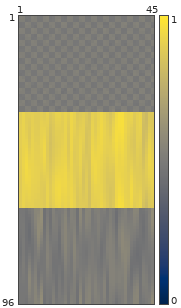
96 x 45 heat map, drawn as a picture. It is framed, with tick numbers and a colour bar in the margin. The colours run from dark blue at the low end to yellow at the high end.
The table splits into 3 rows of 1 panel. Panel 1,1: middling, checkered, faint in contrast. Panel 2,1: very high, streaked downward, faint in contrast. Panel 3,1: middling, streaked downward, faint in contrast.
